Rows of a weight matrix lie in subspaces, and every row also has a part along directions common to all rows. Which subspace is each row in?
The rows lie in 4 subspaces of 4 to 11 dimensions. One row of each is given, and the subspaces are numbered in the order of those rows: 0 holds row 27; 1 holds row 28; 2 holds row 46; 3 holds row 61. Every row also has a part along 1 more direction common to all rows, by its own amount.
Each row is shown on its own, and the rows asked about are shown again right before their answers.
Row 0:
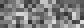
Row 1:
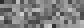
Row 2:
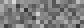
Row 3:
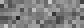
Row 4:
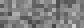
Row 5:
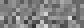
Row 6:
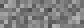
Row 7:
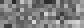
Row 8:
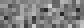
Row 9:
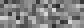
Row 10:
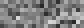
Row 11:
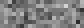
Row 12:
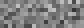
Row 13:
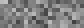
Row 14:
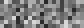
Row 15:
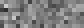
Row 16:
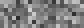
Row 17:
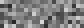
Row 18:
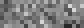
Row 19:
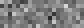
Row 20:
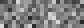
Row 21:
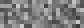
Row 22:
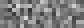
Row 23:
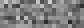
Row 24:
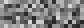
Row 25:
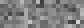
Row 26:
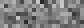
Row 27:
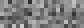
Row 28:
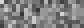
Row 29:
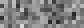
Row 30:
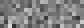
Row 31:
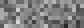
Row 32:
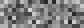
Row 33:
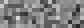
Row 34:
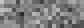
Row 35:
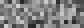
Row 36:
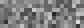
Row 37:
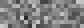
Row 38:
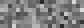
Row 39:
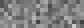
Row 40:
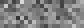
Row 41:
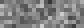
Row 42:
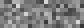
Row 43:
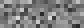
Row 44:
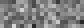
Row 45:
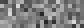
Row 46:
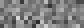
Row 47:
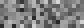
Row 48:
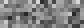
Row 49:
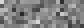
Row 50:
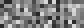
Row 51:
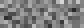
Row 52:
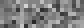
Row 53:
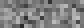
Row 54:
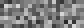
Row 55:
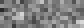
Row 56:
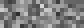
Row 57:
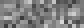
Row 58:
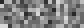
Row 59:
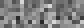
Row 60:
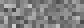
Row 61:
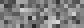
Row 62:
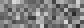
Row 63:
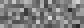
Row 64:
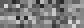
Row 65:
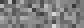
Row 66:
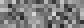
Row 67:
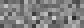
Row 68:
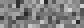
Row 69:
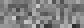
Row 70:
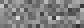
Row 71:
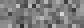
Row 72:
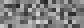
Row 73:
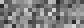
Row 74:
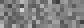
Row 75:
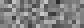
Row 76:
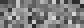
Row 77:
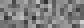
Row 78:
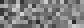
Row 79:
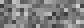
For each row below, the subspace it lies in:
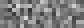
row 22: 0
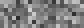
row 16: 3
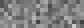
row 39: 1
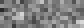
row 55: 1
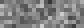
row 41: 0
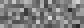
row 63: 0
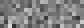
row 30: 3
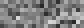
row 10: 0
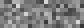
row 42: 0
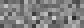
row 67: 2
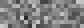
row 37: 2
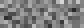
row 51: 1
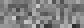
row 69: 2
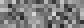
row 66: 1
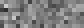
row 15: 3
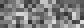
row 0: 2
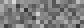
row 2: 0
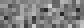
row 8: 1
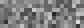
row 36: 0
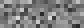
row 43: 0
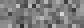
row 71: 1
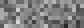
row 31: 2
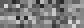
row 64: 2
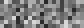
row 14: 2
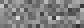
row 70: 0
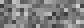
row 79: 0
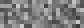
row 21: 0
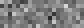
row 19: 0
